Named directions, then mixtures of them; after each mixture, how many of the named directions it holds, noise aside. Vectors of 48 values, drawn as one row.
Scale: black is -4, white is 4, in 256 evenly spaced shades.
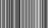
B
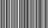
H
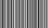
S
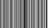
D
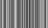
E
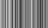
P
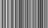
two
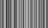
two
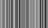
three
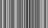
one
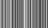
two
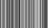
one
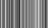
one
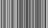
three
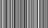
one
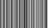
three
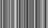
two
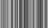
three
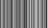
two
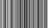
three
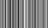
two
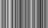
one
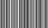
one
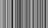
three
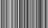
two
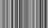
three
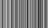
three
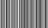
one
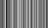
three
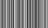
three
